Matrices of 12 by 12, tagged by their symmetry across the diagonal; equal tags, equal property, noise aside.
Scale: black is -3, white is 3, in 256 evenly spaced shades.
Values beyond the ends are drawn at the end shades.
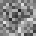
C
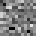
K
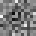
C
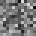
K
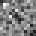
C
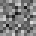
C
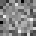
C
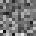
K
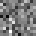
K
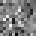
K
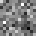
C
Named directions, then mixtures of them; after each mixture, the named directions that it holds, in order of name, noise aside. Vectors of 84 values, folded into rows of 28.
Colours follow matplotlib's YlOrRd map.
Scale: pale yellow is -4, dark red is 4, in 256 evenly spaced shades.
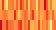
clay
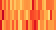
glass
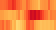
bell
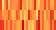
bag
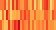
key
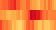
bell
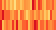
bell, glass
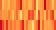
bag, clay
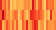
glass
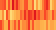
bell, key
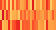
glass, key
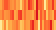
bag, clay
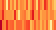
clay, glass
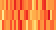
glass
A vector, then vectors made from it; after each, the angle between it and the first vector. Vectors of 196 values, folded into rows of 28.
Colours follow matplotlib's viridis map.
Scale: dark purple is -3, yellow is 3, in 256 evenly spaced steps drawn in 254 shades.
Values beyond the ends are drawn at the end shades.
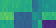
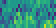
partly opposed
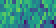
partly aligned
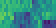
nearly parallel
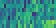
partly opposed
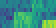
nearly opposite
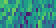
partly aligned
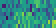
partly opposed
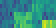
nearly opposite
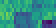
nearly parallel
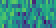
partly aligned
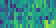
partly opposed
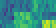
nearly opposite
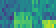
nearly opposite
